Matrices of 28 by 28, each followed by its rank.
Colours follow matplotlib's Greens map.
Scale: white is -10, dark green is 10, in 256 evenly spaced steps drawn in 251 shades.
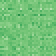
five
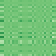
one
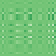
one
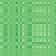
one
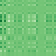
one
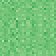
five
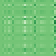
one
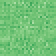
five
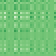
one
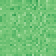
five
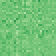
five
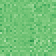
five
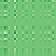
one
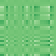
one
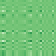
one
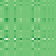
one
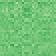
five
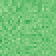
five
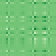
one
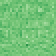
five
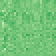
five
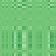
one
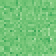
five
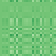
one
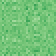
five
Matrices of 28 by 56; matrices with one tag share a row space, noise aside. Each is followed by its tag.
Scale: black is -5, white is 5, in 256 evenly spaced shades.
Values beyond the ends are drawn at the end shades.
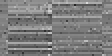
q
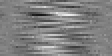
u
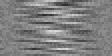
u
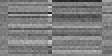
q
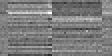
q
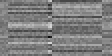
q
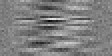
u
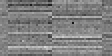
q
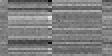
q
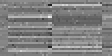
q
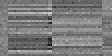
q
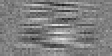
u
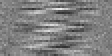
u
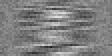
u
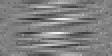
u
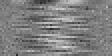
u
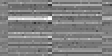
q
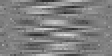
u
